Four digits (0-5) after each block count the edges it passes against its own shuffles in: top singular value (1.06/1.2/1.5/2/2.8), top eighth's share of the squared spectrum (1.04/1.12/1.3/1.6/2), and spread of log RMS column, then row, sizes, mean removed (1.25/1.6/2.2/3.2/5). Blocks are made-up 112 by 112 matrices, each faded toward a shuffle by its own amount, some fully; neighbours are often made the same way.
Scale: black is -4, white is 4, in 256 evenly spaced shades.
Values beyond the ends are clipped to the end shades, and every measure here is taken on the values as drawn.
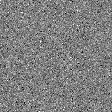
3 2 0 0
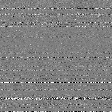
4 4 0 4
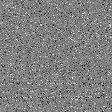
1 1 0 1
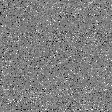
1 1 0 2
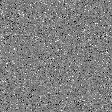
0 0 0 1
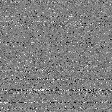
2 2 0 3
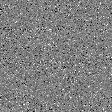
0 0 0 1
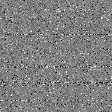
2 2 0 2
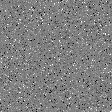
0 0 0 0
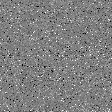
2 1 0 1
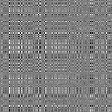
5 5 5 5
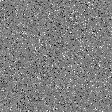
2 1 0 0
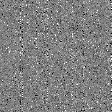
2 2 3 0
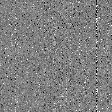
3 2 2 0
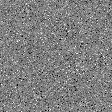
0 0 0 0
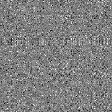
4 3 2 2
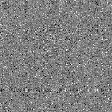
4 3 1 2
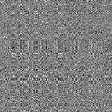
5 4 3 3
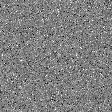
2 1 0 0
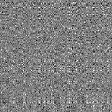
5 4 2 3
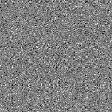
4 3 2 2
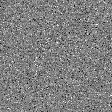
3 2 0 0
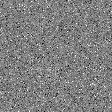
2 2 0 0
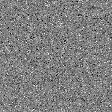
3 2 0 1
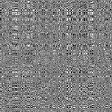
5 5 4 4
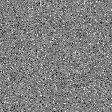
3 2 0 0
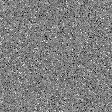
1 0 0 0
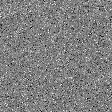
0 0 0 0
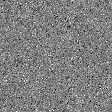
2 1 0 0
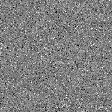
3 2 1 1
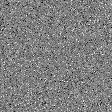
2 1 0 0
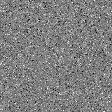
2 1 0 0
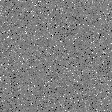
0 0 0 0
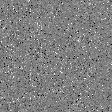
0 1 1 0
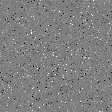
1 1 0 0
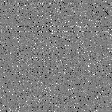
4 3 1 1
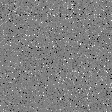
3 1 0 0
